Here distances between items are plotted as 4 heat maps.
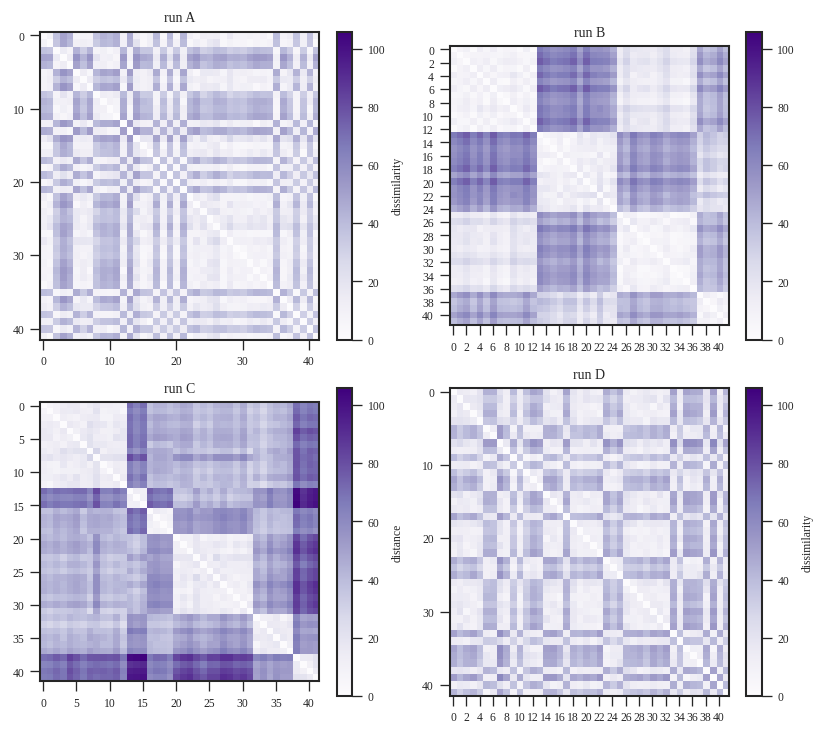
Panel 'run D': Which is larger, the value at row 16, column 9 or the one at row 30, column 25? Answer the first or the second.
the second
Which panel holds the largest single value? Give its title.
run C
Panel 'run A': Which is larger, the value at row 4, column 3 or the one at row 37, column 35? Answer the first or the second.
the second
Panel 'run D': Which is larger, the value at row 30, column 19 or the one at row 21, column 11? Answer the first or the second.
the second
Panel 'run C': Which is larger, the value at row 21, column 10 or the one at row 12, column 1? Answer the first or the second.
the first
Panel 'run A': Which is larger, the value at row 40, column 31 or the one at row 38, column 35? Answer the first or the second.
the first
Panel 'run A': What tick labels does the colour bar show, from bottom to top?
0, 20, 40, 60, 80, 100
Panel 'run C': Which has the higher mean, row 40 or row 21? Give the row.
40
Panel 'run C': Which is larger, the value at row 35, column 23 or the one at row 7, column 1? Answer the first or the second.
the first
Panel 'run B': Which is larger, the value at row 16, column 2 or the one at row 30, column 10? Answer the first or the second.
the first
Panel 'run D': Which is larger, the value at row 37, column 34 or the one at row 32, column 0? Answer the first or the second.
the first
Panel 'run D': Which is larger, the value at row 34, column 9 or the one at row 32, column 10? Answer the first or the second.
the first
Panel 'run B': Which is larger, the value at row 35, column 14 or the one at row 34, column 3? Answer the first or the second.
the first
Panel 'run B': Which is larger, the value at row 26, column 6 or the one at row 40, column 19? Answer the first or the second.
the first
